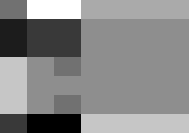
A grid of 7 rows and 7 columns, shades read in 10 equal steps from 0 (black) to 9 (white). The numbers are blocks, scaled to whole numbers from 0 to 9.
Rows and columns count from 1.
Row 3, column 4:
5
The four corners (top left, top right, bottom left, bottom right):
4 6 2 7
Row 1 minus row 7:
2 9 9 -1 -1 -1 -1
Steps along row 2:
up same up same same same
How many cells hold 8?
0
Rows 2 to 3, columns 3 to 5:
2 5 5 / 2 5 5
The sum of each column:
29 28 26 38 38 38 38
